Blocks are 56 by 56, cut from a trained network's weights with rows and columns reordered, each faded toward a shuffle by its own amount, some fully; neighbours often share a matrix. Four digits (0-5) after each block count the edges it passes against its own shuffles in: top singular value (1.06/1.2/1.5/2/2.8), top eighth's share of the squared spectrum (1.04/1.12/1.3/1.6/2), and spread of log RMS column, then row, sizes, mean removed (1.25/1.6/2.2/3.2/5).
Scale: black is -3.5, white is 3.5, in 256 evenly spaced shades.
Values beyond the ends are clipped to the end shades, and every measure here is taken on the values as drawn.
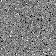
0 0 0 0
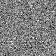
1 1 0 0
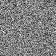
0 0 0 0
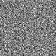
3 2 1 0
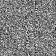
2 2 1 1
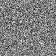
2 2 0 0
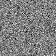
2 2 0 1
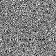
3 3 0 1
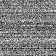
3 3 0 1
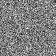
1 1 0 0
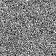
0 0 0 0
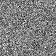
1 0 0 0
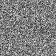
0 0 0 0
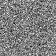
0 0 0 0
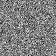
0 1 0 0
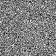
1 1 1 0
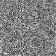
2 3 1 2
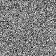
2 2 0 0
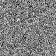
1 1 0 0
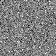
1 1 0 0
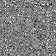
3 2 1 1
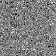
3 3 1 1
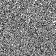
0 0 0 1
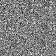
2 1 0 0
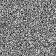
2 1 0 0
